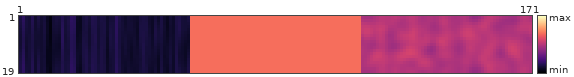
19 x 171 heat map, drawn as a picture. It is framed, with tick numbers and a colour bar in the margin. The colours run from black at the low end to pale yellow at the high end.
It is made of 1 by 3 panels. Panel 1,1: very low, streaked downward, faint in contrast. Panel 1,2: high, flat. Panel 1,3: middling, blotchy, faint in contrast.
